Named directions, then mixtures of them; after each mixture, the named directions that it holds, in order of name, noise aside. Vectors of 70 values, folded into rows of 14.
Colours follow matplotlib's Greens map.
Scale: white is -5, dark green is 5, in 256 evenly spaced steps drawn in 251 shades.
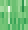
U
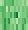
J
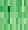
U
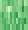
J, U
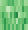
J, U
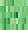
J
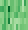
J, U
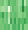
U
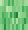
J, U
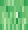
J, U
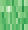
J, U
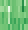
U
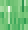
U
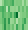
J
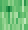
J, U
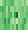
J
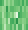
J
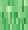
J, U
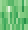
J, U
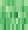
J, U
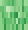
J, U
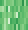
J, U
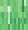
U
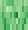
J, U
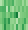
J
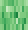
J, U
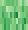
J, U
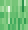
U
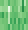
U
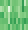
U
